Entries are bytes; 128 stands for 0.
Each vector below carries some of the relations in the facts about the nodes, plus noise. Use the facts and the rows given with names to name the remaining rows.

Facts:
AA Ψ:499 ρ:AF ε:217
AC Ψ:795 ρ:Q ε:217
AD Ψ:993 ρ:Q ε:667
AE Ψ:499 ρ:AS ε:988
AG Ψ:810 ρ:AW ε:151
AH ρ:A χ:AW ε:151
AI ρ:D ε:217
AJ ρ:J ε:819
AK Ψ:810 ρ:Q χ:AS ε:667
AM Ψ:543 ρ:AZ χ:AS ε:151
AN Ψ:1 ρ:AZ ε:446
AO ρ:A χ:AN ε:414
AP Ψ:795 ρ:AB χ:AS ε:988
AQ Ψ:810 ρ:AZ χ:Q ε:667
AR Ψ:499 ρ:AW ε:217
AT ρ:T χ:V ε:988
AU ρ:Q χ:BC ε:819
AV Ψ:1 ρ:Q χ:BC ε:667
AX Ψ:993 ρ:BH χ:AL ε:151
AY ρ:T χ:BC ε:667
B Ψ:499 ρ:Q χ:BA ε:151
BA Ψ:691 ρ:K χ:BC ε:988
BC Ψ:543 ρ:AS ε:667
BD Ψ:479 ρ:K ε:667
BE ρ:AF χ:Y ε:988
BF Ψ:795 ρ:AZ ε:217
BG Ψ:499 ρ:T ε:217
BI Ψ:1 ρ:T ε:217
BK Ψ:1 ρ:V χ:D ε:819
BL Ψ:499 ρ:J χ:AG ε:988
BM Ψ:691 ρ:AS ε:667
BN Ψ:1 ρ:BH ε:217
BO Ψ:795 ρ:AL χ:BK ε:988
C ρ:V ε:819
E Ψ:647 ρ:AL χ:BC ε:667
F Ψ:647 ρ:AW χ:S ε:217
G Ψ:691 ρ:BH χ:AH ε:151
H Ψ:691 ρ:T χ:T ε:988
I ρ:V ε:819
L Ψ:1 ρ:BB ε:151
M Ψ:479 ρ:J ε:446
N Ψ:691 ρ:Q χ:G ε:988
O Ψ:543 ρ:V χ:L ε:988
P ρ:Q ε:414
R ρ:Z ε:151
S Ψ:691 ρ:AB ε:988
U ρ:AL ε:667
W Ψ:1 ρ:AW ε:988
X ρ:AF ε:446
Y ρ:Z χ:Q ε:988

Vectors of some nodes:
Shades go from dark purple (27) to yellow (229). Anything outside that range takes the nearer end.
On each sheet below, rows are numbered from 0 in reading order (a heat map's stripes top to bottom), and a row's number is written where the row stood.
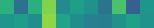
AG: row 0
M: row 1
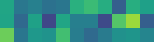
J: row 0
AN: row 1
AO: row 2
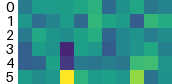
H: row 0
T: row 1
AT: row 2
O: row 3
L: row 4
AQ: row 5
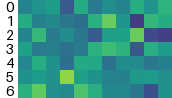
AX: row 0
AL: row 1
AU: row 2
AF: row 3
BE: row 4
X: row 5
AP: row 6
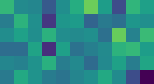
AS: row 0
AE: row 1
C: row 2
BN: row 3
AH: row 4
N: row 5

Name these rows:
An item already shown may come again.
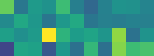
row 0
AO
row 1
Y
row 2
AQ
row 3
BK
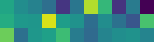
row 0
Q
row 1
BF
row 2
AO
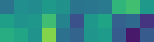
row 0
BC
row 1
P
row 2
AC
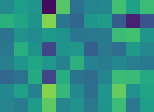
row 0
AM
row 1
AC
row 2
BC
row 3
AE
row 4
S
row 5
BI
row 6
AY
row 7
G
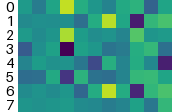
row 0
F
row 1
D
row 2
BM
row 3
W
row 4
AD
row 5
BI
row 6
D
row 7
R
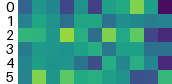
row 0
AV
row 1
BE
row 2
AK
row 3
BA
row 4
AD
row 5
BO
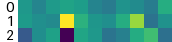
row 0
AI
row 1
E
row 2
W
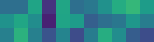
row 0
BN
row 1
BL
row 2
B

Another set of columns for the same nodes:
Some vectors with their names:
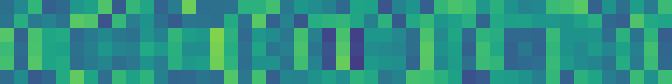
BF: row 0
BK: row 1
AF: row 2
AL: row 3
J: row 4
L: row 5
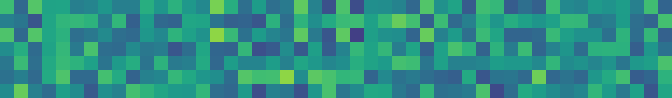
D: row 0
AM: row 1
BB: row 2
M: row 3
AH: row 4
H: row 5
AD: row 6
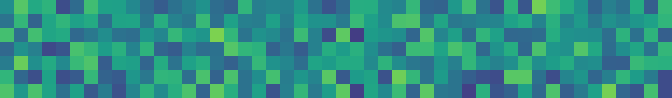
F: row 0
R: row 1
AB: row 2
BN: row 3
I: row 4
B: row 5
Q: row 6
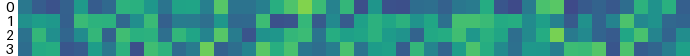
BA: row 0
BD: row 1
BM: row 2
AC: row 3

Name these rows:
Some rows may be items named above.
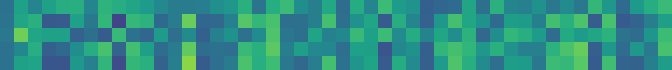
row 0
Y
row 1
AC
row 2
AO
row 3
BF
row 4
AC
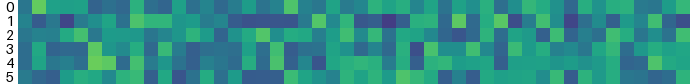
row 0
AO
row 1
BC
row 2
AT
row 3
AN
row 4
BK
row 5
O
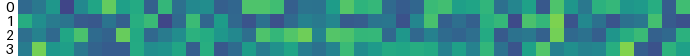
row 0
BI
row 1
E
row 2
H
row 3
P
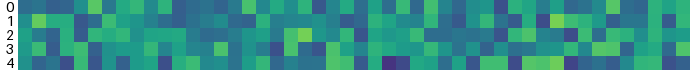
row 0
W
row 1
F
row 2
AE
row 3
AX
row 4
AY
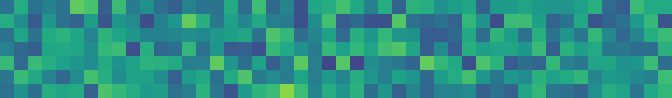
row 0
BK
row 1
AU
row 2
BE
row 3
O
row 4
AS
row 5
AI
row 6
S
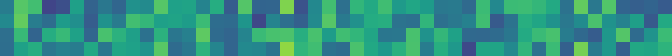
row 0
AK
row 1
AD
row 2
G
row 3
AG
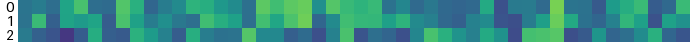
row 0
H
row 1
N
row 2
AV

